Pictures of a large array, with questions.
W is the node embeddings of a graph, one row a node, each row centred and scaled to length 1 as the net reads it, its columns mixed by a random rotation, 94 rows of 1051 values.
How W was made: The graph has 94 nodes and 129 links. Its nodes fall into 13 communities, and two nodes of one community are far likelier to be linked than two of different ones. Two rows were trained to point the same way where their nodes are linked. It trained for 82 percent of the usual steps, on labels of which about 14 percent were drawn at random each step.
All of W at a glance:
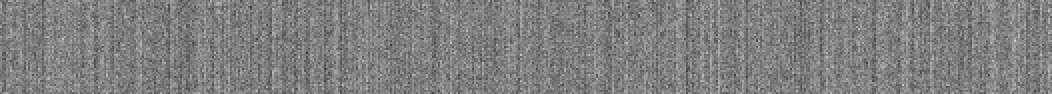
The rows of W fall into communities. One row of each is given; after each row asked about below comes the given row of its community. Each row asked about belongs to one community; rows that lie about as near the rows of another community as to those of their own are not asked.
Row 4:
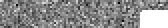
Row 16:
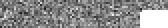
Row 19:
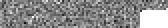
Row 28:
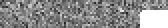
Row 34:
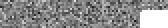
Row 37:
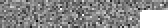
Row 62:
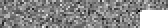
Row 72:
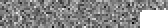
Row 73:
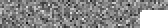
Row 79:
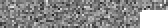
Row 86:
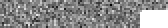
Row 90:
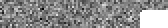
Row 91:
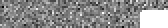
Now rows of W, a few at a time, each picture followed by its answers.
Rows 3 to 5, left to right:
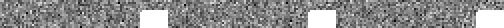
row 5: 62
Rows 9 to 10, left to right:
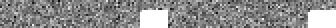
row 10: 16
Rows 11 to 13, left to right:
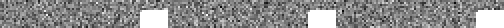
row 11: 91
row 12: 86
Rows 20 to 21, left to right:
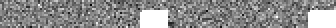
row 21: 79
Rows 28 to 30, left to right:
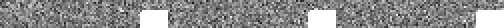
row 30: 4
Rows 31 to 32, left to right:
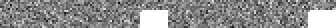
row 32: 34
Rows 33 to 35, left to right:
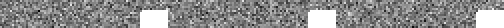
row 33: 79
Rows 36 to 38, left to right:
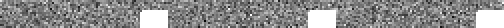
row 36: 4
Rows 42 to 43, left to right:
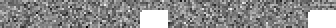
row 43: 28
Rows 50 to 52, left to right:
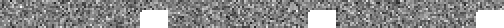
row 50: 19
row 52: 72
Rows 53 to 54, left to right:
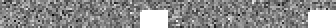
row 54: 16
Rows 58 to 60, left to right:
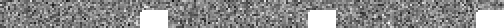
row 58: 62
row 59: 37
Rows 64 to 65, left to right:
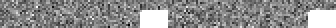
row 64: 72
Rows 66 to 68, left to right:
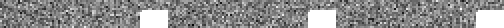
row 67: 4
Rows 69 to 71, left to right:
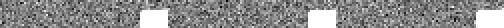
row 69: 91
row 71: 91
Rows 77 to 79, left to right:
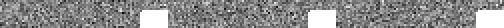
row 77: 28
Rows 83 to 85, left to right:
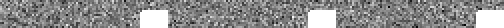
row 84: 19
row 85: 72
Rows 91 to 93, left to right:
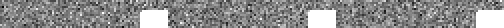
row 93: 62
